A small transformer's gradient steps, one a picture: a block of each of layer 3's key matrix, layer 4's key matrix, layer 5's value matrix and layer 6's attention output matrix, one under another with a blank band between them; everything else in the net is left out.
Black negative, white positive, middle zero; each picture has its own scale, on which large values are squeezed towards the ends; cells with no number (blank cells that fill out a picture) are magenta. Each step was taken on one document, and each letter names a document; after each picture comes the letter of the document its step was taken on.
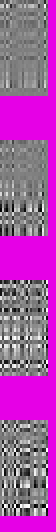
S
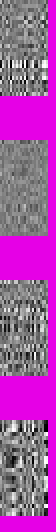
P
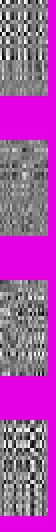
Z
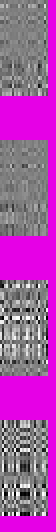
S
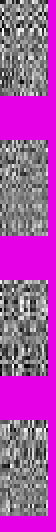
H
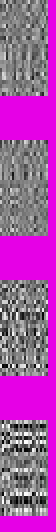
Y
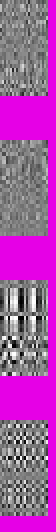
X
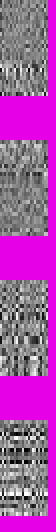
Y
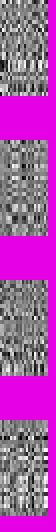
P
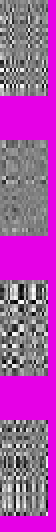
X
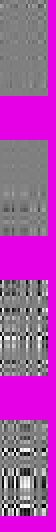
S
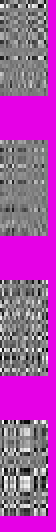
S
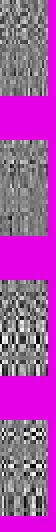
Y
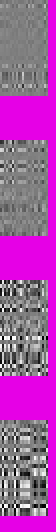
S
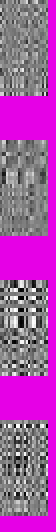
X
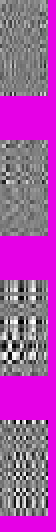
X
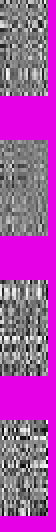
S
